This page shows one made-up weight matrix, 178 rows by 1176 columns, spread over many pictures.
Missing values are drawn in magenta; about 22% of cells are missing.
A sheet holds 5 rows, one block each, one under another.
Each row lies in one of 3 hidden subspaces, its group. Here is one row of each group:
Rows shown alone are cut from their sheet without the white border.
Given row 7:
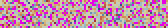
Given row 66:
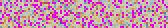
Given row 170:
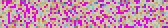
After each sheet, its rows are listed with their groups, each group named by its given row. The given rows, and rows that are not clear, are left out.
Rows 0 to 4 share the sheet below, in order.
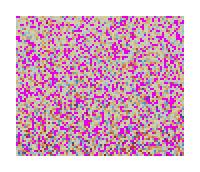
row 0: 7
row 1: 7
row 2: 66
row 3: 66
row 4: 7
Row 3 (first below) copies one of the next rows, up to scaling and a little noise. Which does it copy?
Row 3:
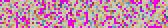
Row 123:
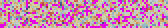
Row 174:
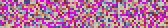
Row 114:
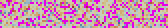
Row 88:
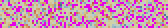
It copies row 88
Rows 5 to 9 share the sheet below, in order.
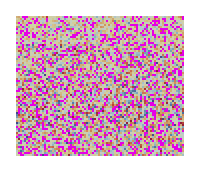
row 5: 170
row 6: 170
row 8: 66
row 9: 66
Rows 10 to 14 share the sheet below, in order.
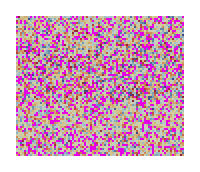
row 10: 170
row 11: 7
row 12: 170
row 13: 170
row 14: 7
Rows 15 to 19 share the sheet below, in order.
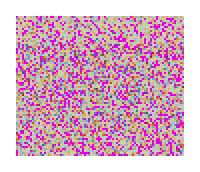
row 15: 66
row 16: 170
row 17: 170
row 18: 66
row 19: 66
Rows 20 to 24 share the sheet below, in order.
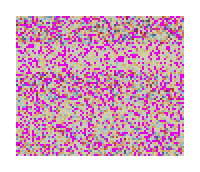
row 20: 7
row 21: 7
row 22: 66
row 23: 170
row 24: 66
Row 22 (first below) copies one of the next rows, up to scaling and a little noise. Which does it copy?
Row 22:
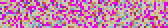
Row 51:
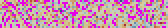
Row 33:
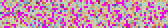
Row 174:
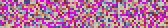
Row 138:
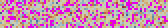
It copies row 33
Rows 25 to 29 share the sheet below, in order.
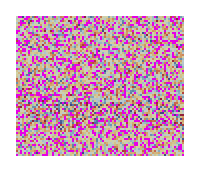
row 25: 170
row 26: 170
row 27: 7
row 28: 170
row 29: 170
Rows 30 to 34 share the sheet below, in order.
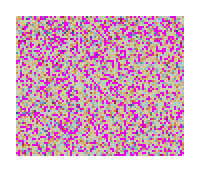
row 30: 7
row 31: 66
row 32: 7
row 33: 66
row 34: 7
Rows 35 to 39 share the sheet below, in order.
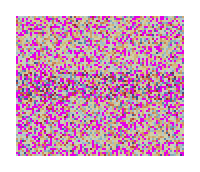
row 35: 66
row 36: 170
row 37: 7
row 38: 7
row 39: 7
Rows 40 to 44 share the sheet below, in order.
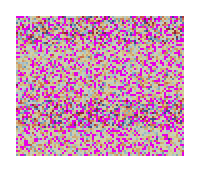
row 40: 170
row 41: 7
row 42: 66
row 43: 7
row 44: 66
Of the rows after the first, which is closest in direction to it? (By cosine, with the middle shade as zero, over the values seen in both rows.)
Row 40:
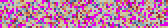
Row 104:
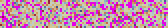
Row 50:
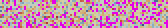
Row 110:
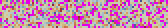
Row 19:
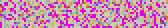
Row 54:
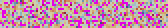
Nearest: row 50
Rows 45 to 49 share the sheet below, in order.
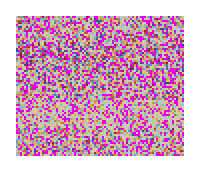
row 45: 170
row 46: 66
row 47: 66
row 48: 170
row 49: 66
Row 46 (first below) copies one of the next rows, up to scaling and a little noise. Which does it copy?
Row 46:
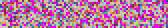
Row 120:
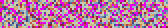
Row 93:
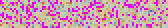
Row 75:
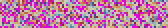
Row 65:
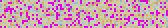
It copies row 65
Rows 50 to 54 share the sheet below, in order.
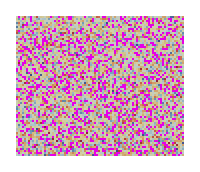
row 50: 170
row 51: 66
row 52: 170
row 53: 7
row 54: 170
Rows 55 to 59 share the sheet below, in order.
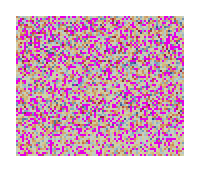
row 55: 66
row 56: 7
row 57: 170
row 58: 7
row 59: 66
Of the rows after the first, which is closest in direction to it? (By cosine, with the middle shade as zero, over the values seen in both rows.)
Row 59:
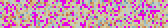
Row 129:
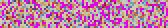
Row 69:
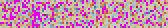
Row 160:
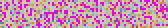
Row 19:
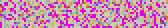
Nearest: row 69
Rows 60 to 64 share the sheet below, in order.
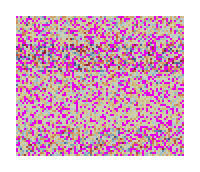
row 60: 7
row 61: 66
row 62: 66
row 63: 7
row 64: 170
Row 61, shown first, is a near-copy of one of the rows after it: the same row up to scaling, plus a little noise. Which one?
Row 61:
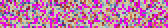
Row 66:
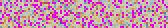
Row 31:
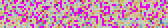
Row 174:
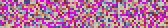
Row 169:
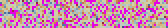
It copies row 169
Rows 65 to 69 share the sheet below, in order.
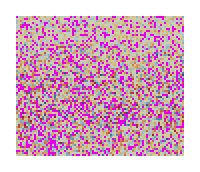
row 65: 66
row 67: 66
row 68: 7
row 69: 66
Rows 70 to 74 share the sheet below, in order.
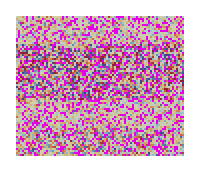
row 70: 66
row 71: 66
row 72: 170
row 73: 170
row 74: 170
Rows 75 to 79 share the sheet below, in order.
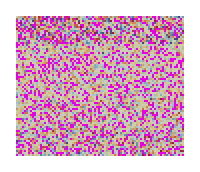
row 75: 66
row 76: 170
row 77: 170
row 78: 7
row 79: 66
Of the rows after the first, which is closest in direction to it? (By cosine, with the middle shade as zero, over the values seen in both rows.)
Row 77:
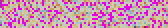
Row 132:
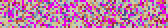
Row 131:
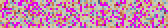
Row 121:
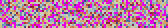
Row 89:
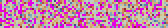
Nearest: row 132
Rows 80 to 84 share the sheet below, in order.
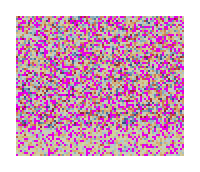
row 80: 170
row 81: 66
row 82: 7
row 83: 7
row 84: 7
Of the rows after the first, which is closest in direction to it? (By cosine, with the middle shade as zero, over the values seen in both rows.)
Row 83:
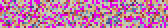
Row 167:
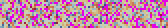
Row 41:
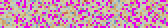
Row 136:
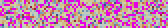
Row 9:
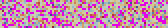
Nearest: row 41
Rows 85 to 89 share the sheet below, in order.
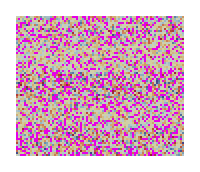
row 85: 66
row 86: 170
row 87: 66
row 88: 66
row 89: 170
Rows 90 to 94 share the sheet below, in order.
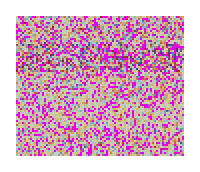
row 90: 7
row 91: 170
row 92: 170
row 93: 66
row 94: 170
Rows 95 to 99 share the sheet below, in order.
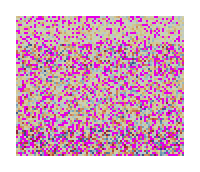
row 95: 170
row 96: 7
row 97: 7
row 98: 66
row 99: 7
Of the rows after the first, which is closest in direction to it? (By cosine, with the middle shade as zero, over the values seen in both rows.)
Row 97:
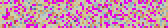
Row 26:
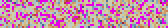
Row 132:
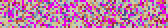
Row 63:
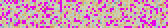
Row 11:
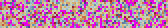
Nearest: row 11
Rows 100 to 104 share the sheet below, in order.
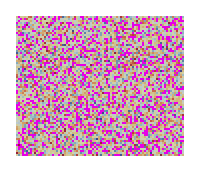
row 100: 7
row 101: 7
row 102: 7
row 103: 170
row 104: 170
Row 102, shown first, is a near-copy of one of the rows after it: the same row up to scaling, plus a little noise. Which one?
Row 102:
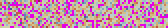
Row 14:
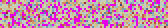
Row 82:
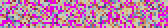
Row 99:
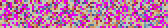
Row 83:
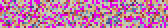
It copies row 99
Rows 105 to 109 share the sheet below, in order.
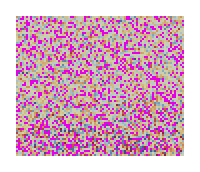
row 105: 7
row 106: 170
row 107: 170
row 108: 170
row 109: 170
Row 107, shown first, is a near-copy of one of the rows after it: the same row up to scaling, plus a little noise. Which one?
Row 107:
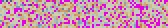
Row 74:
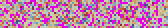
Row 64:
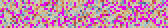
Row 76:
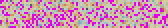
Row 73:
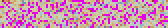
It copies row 76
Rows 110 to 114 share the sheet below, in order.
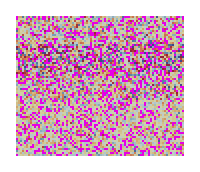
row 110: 170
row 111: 66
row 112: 170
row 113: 7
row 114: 66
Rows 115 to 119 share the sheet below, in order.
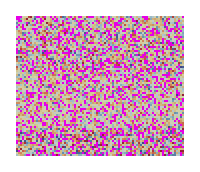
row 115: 7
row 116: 66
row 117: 66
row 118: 66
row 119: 66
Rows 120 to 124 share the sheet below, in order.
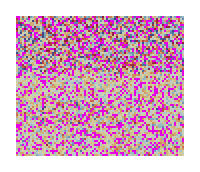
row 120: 66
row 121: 7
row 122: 170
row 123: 66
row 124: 170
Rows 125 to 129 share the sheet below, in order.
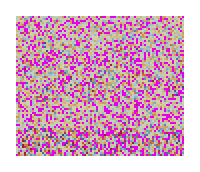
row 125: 7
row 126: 7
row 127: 170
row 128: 170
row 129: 7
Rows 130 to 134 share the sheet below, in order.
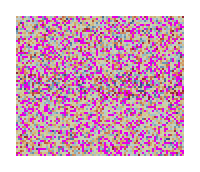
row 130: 66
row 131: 66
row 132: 170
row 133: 170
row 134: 66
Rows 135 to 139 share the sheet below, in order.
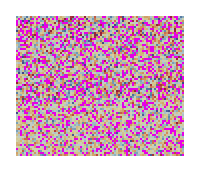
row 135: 170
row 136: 7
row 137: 170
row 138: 66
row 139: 170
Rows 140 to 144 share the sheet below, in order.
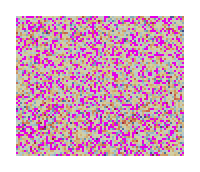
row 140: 170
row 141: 170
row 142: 170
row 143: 7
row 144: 170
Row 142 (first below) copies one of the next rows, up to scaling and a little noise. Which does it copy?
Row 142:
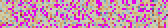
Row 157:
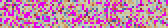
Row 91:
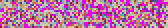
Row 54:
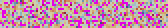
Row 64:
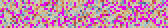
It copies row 91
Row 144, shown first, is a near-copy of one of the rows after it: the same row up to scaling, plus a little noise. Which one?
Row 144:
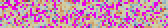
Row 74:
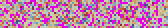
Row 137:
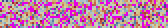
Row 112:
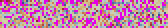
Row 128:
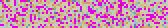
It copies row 128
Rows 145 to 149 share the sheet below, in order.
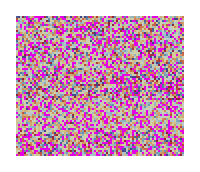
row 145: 170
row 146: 66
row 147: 66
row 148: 7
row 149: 7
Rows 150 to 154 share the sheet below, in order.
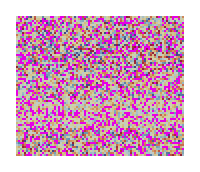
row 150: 7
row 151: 170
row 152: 66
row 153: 170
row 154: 7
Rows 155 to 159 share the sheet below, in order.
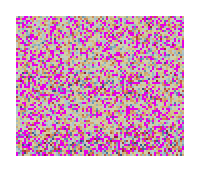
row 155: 66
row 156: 66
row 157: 170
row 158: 66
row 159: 7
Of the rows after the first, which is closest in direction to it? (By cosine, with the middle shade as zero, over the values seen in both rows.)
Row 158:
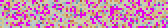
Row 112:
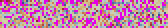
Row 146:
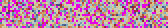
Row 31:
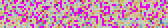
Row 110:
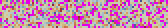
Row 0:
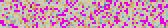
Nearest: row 31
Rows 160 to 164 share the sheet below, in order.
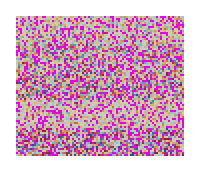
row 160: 170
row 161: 7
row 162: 66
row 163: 66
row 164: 66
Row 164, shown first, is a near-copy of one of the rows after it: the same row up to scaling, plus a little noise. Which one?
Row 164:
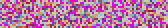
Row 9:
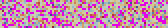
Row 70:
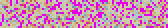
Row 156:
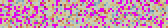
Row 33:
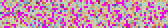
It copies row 70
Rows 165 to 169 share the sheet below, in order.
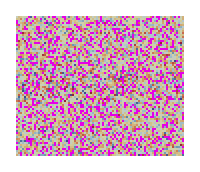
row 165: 7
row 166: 7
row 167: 7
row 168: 170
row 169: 66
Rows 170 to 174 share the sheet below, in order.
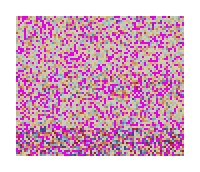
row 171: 7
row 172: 66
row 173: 7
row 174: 66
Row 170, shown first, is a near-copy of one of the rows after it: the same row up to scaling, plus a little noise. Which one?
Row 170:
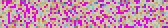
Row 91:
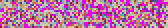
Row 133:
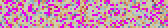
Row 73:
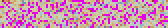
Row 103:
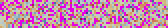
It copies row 73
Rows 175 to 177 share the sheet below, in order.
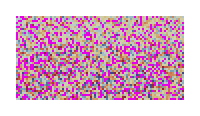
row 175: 7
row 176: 66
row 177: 170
